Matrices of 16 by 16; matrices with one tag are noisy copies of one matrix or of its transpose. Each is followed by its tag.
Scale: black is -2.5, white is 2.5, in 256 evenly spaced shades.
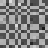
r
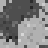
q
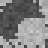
q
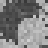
q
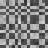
r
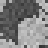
q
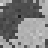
q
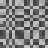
r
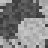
q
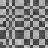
r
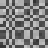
r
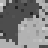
q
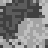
q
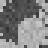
q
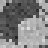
q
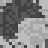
q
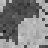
q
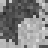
q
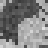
q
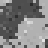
q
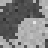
q
